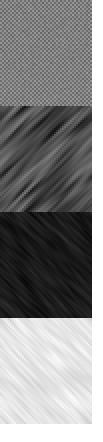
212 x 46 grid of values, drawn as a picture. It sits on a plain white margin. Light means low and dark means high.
The table splits into 4 rows of 1 panel. Panel 1,1: middling, checkered. Panel 2,1: high, slanting up to the right. Panel 3,1: very high, slanting down to the right, faint in contrast. Panel 4,1: very low, slanting down to the right, faint in contrast.
